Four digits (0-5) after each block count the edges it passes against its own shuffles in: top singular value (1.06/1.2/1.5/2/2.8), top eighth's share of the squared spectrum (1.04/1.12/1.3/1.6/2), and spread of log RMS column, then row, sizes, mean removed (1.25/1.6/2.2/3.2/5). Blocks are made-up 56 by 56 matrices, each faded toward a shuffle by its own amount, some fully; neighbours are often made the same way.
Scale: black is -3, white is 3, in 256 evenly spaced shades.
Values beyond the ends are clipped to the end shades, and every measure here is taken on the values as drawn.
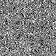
3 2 0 0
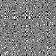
4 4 2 2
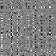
4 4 3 2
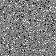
1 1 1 0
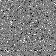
2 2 0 1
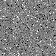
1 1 0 0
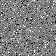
0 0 0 0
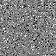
2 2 0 1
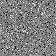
0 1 0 0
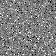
1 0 0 0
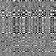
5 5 3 4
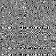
4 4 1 3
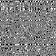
4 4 2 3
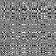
4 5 3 4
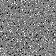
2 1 0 0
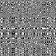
4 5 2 3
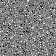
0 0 0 0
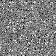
2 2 0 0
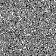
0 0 0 0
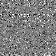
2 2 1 2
